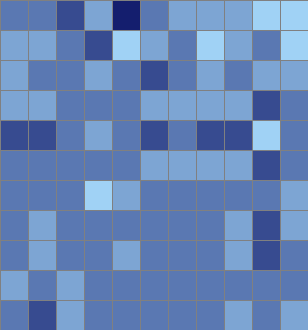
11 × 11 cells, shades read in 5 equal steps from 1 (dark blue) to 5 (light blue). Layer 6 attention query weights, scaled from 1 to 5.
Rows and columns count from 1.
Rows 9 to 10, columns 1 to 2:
3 4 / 4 3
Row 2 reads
4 4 3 2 5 4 3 5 4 3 5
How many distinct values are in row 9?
3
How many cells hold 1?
1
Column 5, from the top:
1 5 3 3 3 3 4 3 4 3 3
